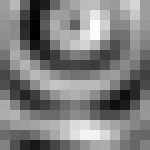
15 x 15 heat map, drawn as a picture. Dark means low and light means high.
Rings: centred on the top middle. Ninth with the highest average: top middle. Ninth with the lowest average: top left. Histogram: bell-shaped. Slope: none.
